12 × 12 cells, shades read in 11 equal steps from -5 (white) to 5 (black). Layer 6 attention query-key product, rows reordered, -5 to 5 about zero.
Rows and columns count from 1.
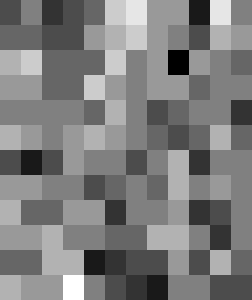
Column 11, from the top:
-4 -2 0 0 0 -2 0 -1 2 3 -2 2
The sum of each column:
-5 -1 5 -4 2 -2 1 4 -2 15 -4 7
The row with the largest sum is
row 7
